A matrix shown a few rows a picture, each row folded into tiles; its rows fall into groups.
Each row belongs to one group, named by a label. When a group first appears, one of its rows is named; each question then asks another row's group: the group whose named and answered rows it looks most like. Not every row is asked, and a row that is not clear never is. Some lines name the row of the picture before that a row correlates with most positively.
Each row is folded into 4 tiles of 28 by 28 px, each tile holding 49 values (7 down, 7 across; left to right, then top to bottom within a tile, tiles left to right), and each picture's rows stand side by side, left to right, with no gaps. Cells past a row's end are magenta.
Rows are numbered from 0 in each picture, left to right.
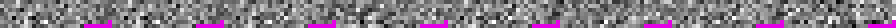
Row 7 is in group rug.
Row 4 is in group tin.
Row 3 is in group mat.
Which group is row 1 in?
tin
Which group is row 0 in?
tin
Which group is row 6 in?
tin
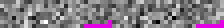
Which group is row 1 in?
mat
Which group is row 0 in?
tin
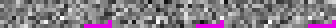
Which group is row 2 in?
rug
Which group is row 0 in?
tin
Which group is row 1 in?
rug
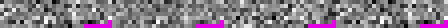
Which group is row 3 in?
rug
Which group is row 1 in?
rug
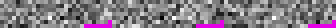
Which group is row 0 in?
mat
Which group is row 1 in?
tin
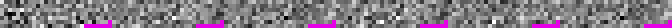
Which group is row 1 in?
tin
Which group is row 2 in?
mat
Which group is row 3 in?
tin
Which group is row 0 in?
mat
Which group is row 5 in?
mat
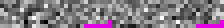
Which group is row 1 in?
mat
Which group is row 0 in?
mat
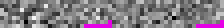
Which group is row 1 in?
mat
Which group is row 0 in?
mat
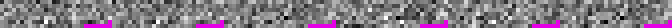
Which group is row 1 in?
rug
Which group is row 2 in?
mat
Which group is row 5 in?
mat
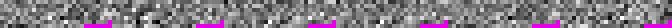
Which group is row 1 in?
mat
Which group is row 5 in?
tin
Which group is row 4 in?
mat
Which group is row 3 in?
rug
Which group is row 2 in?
rug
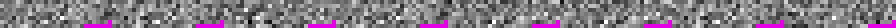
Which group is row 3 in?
tin
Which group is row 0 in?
tin
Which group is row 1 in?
tin
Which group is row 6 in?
tin
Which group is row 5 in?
rug
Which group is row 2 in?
mat
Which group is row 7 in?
mat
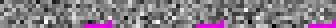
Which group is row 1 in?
tin
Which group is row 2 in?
mat
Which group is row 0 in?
rug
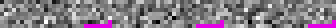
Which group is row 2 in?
mat
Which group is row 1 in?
mat
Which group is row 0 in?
rug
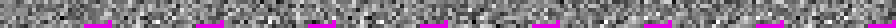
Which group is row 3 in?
tin
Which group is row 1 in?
tin
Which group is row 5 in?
rug
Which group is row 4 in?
mat
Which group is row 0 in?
mat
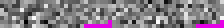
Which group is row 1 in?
rug
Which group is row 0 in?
mat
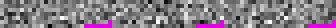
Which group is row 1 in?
rug
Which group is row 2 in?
tin
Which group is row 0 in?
mat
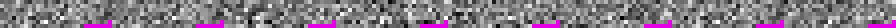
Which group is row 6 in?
tin
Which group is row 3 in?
rug
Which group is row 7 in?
rug
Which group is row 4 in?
mat
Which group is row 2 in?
mat
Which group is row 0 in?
tin
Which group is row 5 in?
mat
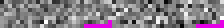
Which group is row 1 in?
rug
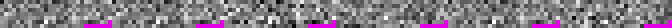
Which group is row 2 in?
rug
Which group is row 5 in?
tin
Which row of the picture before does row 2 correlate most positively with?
1
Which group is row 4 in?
rug
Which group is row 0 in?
rug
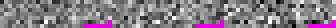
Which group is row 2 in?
rug
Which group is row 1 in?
tin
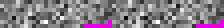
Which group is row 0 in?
tin
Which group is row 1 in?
tin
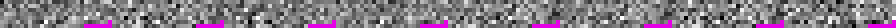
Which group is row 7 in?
rug
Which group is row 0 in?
rug
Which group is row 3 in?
rug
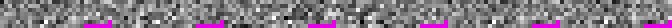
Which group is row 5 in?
rug
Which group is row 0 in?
rug
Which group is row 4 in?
rug
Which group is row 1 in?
tin
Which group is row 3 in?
mat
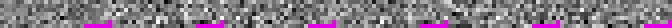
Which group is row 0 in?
mat
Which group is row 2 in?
mat
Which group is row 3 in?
rug
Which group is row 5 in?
mat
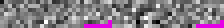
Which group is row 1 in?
mat
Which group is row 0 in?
rug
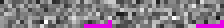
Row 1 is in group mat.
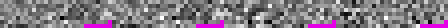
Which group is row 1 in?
mat
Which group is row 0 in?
mat
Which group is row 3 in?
mat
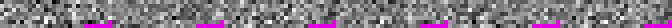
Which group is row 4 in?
mat
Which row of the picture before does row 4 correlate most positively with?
2
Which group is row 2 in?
tin
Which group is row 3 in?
rug
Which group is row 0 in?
rug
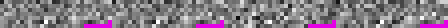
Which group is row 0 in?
rug
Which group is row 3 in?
rug
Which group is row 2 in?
tin
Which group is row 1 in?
rug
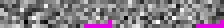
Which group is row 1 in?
tin
